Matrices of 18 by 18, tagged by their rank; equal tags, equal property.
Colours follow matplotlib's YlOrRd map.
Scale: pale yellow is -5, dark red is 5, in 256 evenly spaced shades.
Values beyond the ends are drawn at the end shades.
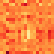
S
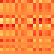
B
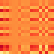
B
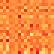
S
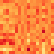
S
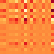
B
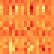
S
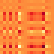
B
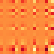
B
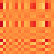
B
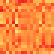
S
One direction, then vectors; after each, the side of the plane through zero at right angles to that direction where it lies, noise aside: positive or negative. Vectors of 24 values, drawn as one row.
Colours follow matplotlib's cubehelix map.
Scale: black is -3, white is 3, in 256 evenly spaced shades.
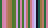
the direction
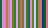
positive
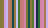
positive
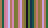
negative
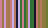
negative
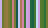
negative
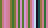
positive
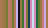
positive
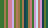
negative
